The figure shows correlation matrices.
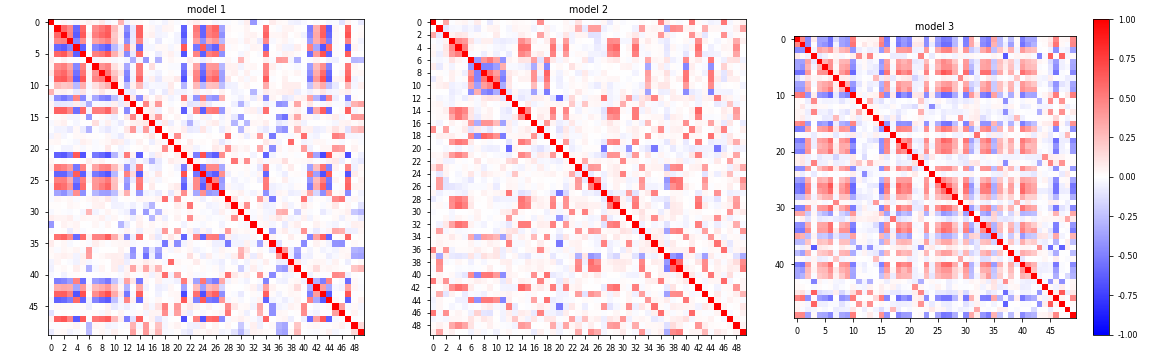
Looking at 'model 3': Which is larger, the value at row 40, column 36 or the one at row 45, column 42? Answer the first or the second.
the first
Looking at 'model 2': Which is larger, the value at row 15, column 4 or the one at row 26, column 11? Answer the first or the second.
the first
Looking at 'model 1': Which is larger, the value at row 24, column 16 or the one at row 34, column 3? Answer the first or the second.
the second
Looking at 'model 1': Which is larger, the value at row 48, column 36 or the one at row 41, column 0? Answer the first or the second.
the second
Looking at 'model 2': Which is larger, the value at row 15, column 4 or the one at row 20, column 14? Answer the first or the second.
the first
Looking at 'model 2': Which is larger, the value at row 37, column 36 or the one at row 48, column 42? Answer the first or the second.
the second
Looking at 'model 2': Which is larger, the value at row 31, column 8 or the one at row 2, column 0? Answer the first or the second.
the second
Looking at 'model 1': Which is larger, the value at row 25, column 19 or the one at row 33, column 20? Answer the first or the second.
the second
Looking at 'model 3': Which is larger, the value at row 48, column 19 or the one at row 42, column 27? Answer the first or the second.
the second
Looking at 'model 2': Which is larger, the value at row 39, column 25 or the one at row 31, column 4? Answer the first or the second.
the first
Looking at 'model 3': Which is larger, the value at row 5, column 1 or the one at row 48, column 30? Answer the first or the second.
the second
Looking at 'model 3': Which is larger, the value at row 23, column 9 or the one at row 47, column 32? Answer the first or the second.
the first
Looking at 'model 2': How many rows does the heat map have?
50
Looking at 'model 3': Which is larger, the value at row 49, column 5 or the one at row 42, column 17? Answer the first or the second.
the second
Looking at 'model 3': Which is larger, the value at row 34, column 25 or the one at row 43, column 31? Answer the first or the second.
the first
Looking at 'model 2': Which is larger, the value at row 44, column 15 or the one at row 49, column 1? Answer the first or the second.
the second
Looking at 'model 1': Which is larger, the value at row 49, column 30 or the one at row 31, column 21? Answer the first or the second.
the second
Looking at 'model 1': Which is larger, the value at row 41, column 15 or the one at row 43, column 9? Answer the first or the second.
the second
